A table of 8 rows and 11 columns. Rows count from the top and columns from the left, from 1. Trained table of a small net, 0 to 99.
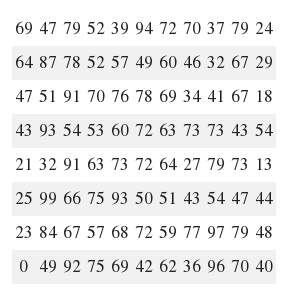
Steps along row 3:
up up down up up down down up up down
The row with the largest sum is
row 7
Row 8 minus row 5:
-21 17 1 12 -4 -30 -2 9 17 -3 27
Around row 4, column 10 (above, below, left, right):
67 73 73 54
